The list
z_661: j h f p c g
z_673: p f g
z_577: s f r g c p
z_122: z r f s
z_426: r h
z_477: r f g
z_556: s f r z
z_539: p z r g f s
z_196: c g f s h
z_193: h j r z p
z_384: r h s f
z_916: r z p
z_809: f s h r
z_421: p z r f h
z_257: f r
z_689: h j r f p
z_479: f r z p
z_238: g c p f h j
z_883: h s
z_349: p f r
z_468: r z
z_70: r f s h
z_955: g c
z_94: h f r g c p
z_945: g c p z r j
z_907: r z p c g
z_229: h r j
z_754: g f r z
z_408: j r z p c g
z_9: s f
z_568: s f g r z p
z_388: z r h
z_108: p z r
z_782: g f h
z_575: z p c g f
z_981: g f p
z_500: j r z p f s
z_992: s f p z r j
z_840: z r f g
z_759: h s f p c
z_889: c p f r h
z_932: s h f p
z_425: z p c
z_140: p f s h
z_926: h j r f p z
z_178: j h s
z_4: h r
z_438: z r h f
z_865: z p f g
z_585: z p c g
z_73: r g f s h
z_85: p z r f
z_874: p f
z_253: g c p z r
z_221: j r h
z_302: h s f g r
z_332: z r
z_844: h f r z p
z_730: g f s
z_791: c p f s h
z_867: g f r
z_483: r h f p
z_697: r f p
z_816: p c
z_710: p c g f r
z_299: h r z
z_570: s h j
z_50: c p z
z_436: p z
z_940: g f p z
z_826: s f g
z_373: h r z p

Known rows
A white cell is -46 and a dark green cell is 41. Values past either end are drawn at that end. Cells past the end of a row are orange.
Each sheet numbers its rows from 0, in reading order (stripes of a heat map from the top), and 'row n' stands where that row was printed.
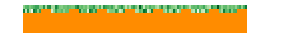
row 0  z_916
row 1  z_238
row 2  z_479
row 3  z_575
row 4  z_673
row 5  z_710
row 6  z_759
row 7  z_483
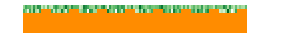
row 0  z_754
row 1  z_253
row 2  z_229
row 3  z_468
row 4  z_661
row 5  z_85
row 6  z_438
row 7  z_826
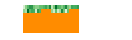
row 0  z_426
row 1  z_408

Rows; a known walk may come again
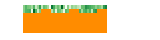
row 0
z_257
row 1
z_9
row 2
z_388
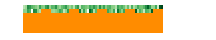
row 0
z_229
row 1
z_575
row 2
z_108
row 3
z_85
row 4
z_436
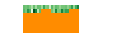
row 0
z_349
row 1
z_483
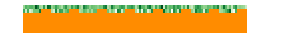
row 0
z_50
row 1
z_94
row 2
z_238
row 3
z_945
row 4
z_585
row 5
z_468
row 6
z_426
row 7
z_477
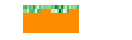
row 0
z_384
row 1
z_826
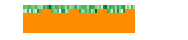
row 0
z_759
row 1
z_992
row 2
z_940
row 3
z_754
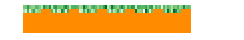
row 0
z_577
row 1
z_253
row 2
z_661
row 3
z_408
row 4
z_332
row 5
z_697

